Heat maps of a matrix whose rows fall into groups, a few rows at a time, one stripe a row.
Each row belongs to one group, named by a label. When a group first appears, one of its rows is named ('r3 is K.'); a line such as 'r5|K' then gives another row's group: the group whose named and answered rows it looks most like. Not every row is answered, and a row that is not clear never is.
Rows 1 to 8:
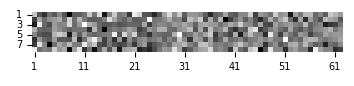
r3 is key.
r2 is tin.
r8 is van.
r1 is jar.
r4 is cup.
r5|van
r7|key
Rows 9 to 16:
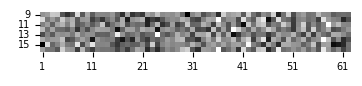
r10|van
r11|cup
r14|van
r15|key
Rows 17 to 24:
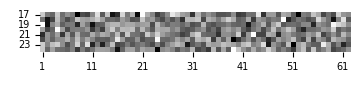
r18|jar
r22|tin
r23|van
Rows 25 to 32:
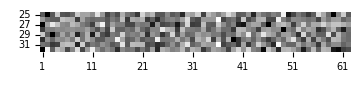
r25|jar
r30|tin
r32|key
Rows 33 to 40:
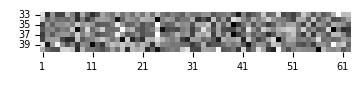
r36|cup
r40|van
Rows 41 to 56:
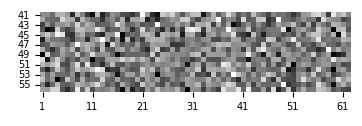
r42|van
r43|tin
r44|jar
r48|cup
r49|key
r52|jar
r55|jar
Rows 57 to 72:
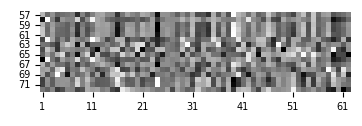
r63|van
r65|cup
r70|tin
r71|tin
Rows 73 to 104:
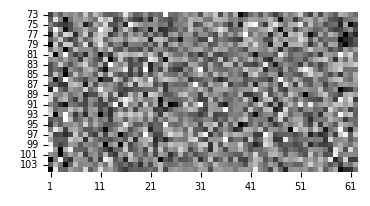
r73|tin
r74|key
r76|key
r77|key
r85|key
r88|key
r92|van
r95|tin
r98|van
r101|cup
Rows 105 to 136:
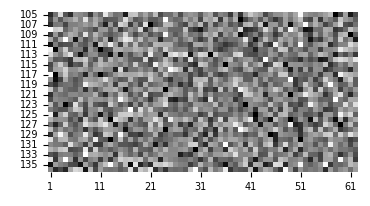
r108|jar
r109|tin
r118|jar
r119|jar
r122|cup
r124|van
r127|jar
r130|van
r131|van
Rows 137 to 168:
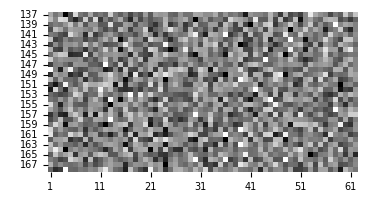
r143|tin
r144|jar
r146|jar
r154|cup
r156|cup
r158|cup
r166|van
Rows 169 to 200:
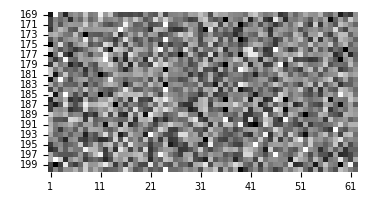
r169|key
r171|tin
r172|cup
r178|jar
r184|tin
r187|jar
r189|jar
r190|van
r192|cup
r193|jar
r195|cup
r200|tin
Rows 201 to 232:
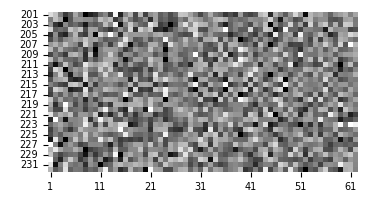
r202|key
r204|van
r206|tin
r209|van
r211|jar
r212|key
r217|tin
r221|van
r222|key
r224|cup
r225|tin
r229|jar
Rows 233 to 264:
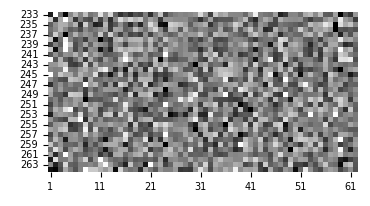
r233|key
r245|van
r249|van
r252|cup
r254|van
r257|tin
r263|jar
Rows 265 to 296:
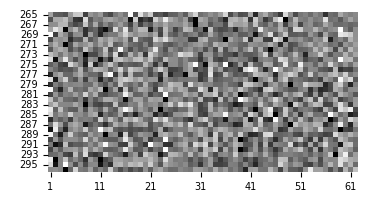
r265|van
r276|cup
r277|cup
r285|van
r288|key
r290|tin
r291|jar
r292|tin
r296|key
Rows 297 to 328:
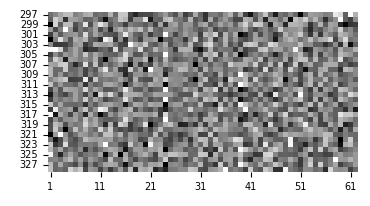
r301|tin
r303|cup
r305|tin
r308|jar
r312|tin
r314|tin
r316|key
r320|key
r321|cup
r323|jar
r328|van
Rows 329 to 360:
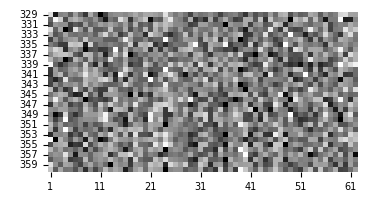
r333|jar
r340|tin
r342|jar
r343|tin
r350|jar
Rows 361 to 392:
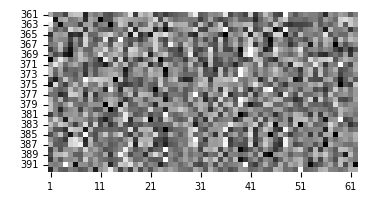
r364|van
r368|cup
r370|cup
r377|van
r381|tin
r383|van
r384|van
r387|van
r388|tin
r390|tin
